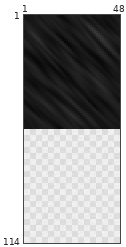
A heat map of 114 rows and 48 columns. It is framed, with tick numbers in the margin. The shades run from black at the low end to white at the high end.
It is made of 2 by 1 panels. Panel 1,1: very low, slanting down to the right, faint in contrast. Panel 2,1: very high, checkered, faint in contrast.
